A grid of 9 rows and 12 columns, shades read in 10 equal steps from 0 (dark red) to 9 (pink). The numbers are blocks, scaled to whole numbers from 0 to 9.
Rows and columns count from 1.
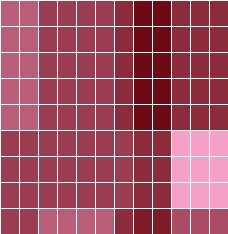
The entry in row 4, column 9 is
0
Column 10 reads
2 2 2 2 2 9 9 9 4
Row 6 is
3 3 3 3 3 3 3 2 2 9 9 9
